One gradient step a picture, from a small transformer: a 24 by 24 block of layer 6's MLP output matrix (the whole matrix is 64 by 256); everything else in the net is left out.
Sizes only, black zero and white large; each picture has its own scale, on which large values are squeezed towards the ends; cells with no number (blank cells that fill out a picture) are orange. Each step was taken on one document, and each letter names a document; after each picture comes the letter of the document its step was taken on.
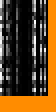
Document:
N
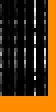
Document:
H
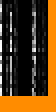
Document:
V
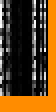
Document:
N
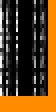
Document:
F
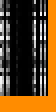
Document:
N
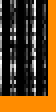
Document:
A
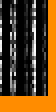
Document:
A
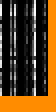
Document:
A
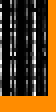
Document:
A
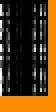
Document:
N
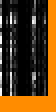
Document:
V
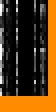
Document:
F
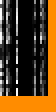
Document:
F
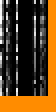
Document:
F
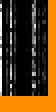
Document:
V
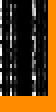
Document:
V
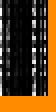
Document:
N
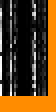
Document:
V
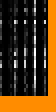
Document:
H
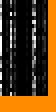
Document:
V
